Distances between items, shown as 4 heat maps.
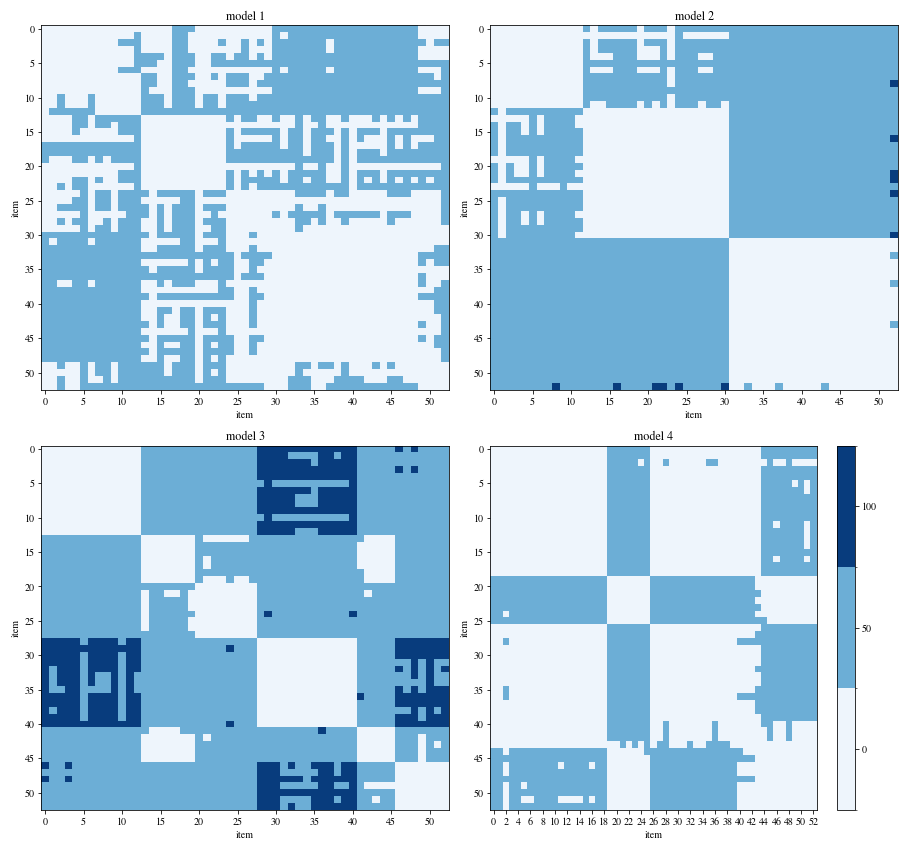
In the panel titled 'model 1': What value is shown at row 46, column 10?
50
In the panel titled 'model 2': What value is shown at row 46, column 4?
50
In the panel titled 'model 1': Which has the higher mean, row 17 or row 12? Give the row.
12
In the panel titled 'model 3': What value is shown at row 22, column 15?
50
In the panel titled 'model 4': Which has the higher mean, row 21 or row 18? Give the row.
21
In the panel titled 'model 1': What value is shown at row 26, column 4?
50
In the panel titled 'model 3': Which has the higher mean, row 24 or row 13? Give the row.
24
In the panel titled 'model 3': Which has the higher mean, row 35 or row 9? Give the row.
9
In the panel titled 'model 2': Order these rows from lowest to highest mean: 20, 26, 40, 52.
20, 40, 26, 52
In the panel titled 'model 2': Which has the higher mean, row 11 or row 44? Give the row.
11
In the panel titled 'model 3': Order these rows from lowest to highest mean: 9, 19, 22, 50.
19, 22, 9, 50
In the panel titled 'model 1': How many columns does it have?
53
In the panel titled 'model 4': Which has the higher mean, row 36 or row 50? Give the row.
50
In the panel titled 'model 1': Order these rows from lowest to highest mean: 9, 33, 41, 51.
41, 9, 51, 33
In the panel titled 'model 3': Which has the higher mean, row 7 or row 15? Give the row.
7
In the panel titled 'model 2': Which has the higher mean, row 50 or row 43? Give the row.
43
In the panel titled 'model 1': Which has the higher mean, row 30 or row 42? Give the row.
30
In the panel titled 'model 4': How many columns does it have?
53
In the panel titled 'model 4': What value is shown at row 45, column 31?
50
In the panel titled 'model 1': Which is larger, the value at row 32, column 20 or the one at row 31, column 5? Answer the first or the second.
the second
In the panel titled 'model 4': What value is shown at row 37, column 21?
50
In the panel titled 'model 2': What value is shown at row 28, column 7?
50
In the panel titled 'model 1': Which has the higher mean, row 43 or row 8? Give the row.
8
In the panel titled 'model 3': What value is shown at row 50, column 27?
50
